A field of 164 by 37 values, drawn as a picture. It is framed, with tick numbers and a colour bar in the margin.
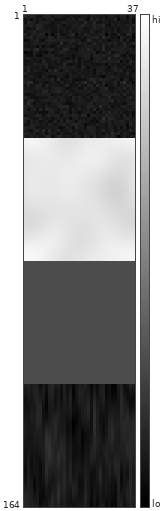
The table splits into 4 rows of 1 panel. Panel 1,1: very low, fine-grained, faint in contrast. Panel 2,1: very high, smooth, faint in contrast. Panel 3,1: low, flat. Panel 4,1: very low, streaked downward, faint in contrast.
